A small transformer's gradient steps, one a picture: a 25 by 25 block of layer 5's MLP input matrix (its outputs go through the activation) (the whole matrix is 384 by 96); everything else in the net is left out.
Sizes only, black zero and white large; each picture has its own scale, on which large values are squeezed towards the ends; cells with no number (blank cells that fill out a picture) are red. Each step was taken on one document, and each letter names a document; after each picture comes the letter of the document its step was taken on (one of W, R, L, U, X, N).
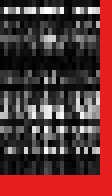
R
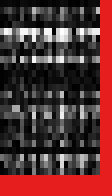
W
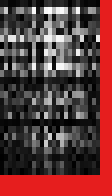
R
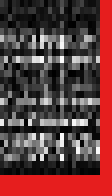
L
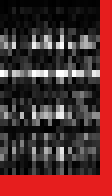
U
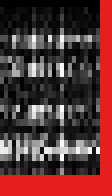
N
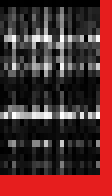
U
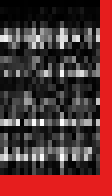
N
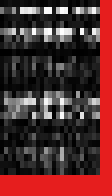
W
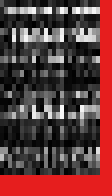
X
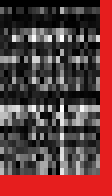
X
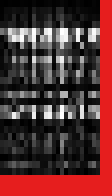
W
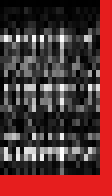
N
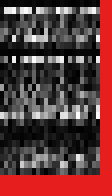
X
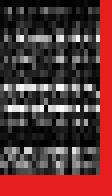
L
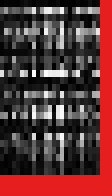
R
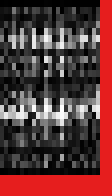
U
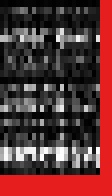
L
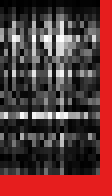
U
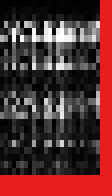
R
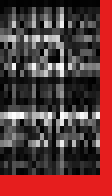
U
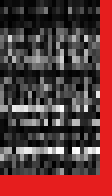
L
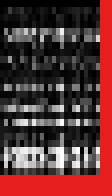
L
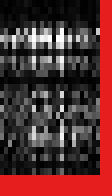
U
